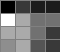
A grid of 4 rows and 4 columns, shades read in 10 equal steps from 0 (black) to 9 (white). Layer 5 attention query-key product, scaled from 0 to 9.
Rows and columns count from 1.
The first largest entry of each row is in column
2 1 1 2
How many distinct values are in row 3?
3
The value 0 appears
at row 1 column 1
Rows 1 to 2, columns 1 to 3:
0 2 1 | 9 6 4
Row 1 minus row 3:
-6 -4 -3 -1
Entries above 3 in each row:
0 4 3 2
